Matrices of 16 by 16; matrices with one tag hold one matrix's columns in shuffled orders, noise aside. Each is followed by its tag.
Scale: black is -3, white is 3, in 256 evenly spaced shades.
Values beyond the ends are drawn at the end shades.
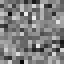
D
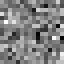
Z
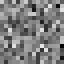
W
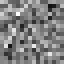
W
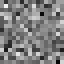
D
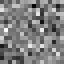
W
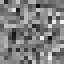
Z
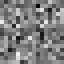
Z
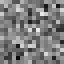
W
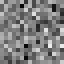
W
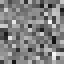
Z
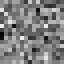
Z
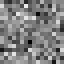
D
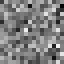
W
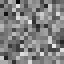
D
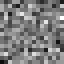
D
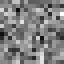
Z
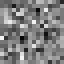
Z
